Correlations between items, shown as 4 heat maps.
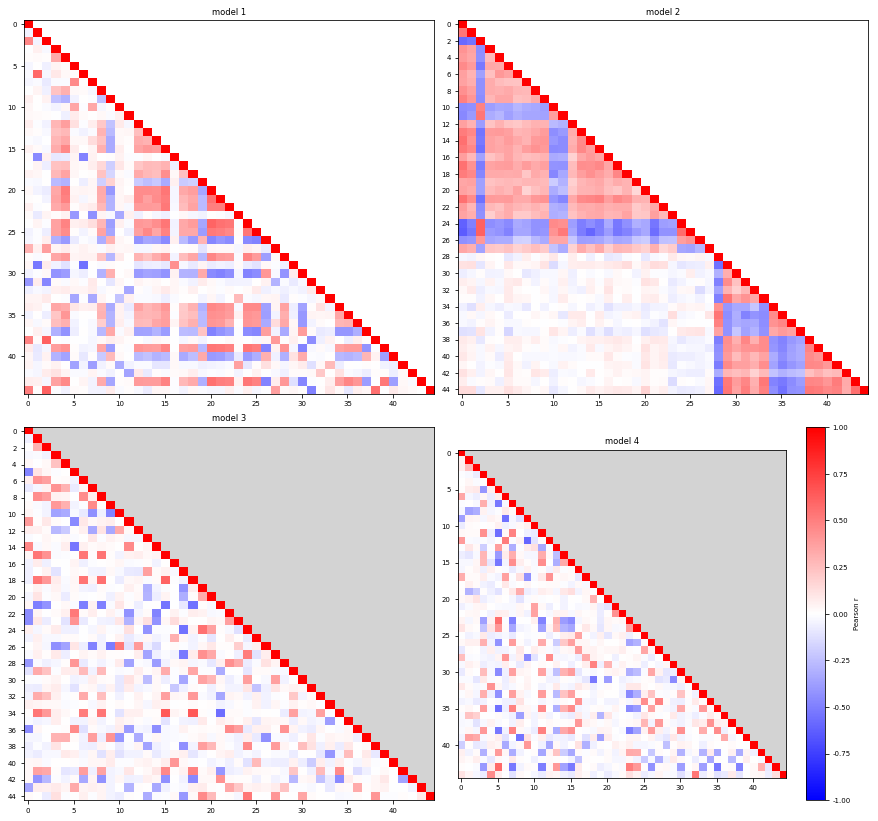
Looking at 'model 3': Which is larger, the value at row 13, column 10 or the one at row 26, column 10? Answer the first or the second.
the second
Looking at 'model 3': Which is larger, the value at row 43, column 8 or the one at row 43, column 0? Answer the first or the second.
the first
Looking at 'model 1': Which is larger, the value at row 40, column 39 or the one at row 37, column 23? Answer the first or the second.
the second
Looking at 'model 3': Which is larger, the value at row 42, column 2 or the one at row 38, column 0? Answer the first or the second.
the second
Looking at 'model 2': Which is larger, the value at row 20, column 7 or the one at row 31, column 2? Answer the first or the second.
the first
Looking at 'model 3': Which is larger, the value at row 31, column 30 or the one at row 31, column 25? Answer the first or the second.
the first
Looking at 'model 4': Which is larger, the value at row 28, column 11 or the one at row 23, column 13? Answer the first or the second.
the second
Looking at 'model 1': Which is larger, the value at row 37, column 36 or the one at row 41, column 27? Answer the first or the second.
the second
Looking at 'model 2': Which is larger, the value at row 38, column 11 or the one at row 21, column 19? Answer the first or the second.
the second
